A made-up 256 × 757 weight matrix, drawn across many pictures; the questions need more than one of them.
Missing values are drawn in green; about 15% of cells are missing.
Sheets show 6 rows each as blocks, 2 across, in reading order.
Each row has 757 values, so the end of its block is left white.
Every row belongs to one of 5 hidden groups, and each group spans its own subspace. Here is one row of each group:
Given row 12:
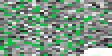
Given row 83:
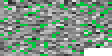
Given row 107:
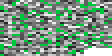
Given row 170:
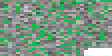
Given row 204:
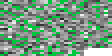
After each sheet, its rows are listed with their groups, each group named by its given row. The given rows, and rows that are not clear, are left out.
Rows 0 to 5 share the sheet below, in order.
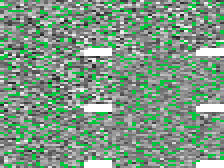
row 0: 83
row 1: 107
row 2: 12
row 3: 204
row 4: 12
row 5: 12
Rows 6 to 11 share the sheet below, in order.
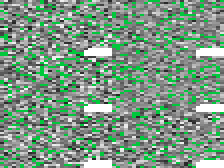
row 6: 204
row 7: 170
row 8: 12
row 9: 107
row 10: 170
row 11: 107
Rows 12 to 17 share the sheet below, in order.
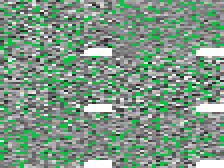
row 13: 107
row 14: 107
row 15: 83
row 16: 107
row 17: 107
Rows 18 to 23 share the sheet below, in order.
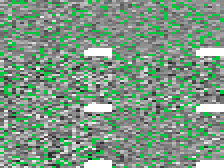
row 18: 204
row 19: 107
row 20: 170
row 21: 83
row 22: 170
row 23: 83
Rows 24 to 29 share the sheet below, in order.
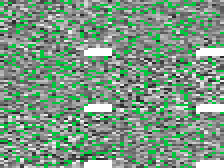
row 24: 204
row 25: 12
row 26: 204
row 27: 83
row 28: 107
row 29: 107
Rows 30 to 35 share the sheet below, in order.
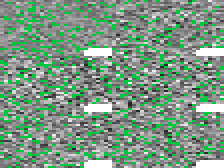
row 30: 12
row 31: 204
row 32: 170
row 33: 107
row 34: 170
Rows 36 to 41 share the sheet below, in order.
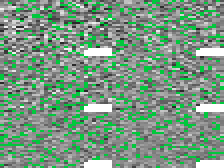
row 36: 83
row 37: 204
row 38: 83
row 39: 83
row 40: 83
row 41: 107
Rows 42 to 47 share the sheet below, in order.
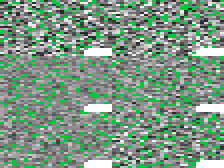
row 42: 83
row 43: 107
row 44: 204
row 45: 204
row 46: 204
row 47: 204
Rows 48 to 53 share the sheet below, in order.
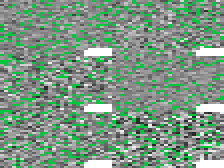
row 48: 204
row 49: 170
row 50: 204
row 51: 204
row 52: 107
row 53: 170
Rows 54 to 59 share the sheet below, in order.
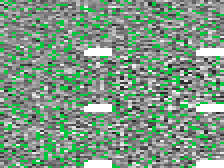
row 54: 204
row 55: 170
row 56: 204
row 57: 107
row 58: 170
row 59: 107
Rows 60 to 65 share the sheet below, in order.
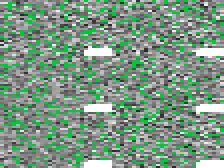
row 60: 12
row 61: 12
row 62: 170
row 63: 83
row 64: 12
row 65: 107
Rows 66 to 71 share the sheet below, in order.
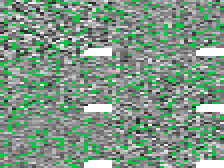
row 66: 12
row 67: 12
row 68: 83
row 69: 170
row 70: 107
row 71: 170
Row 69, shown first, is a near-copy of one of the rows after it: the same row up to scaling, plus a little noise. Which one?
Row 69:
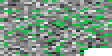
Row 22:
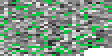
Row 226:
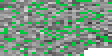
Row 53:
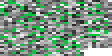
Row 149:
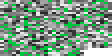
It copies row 22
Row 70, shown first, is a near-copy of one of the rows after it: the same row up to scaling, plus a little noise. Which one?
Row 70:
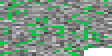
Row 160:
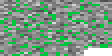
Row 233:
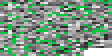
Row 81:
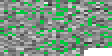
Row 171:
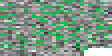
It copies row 171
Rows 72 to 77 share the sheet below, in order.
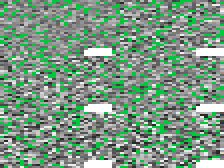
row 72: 83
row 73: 12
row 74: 204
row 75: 83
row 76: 204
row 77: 12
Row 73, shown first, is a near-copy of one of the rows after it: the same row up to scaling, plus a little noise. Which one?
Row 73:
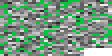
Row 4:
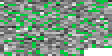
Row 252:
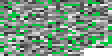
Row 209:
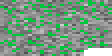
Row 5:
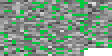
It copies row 252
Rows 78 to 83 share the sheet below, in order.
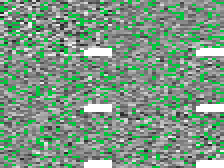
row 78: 83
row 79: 107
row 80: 170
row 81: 107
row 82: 204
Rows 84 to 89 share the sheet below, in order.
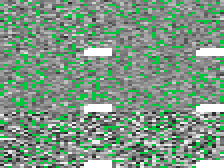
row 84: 107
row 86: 83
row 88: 83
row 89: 12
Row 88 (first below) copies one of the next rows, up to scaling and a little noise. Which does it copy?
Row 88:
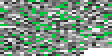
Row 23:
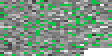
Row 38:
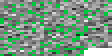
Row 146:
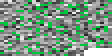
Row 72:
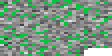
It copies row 23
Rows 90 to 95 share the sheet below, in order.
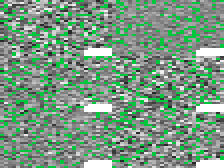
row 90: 204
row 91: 107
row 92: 107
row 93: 204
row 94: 170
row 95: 12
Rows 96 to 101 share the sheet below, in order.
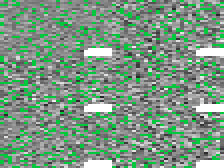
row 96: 83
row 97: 204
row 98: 107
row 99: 170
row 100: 170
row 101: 12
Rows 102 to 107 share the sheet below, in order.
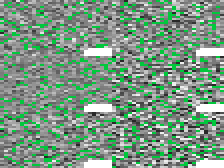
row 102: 12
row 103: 170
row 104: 107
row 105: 204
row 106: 83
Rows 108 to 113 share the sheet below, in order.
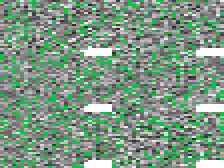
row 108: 170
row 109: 204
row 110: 170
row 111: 170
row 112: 170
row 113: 204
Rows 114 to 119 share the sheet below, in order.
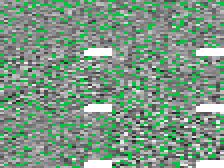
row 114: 107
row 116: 170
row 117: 12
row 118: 83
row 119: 204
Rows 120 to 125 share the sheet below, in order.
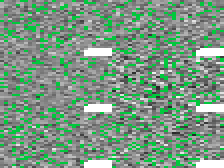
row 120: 170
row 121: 170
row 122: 204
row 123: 204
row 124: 107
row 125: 170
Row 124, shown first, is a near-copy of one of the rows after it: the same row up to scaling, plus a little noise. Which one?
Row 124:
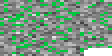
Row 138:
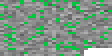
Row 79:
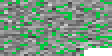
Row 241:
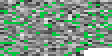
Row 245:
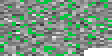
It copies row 245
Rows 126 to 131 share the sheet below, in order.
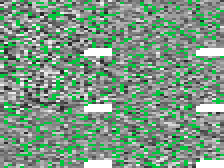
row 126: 12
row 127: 170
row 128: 12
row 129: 107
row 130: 12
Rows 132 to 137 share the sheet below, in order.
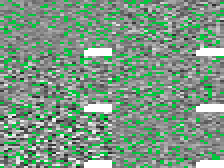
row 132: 83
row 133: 12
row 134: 204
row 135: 12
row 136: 107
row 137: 107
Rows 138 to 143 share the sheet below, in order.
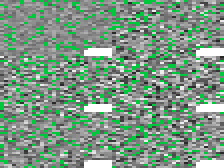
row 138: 107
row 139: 12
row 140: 204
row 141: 204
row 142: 83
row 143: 107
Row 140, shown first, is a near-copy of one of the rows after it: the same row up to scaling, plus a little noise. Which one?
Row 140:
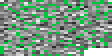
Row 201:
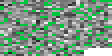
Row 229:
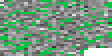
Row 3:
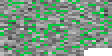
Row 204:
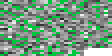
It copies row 229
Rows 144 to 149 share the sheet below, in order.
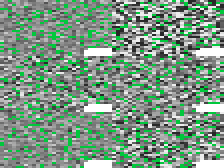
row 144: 204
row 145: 204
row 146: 83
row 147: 170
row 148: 107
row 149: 170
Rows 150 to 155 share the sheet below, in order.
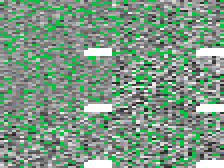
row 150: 107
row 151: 170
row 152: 107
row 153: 83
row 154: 204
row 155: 170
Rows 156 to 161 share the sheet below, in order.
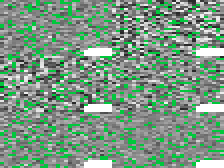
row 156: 107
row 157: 107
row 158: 83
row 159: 204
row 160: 107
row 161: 204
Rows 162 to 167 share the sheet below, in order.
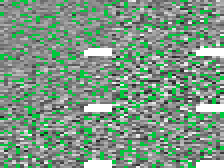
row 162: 204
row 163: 170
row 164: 83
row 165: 204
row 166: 83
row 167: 107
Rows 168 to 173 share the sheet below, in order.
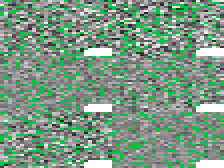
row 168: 170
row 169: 107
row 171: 107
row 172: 83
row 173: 83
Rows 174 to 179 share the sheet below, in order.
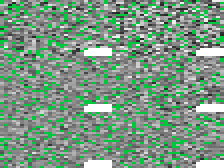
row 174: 107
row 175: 107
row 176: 12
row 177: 170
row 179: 170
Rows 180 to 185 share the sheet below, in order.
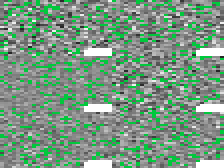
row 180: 204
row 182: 107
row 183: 204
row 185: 204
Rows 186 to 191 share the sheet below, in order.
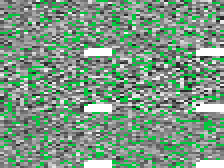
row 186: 83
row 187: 12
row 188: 83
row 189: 83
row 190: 170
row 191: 12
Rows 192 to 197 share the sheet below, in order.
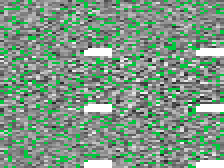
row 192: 170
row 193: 107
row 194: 204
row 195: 107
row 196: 107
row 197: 107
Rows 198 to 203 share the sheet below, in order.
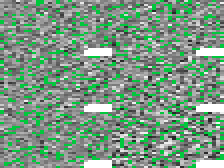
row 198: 12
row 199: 83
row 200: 83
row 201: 204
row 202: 83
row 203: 204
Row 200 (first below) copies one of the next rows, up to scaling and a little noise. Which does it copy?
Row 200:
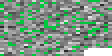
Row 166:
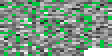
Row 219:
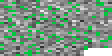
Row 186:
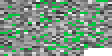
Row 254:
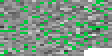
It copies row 254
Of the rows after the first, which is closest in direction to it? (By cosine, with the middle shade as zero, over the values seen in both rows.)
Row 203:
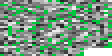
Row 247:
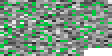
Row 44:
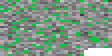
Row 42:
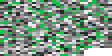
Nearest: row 247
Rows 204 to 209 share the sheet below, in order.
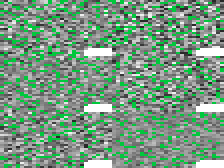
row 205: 204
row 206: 83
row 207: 170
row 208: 83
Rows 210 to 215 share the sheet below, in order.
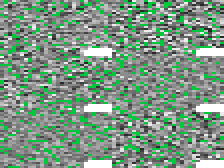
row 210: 107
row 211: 170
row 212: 204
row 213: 107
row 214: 204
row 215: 12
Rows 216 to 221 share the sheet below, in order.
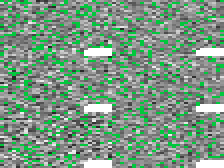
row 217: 12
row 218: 204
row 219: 83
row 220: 170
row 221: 170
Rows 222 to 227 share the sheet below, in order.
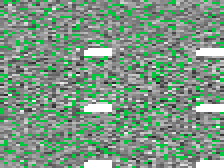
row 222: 107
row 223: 83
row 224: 107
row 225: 83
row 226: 170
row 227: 204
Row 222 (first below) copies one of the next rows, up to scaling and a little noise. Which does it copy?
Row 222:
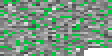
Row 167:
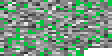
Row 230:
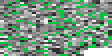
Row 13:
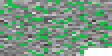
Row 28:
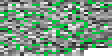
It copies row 167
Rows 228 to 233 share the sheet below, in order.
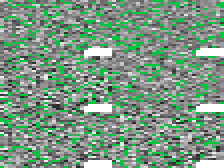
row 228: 83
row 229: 204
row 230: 107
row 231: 12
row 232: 107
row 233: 107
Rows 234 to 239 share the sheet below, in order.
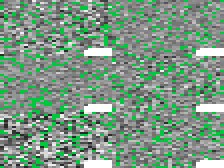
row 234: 83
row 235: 107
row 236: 83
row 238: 170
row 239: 204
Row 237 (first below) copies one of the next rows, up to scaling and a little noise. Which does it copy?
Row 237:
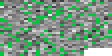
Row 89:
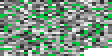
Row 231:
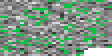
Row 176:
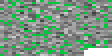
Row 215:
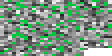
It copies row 89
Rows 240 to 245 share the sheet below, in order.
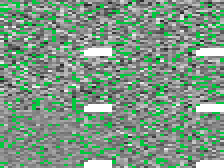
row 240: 83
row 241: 107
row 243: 107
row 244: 170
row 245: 107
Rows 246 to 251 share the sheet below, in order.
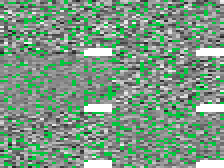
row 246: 83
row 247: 204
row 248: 170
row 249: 170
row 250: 107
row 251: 107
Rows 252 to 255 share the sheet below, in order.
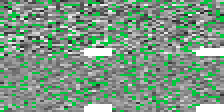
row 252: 12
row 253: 170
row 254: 83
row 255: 83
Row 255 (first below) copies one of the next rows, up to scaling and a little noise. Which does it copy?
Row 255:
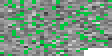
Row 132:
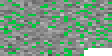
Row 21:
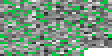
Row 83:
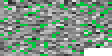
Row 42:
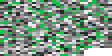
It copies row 21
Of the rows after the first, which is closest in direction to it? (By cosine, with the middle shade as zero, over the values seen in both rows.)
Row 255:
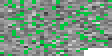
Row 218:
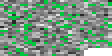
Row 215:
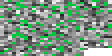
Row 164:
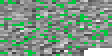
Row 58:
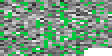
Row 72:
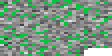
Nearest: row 72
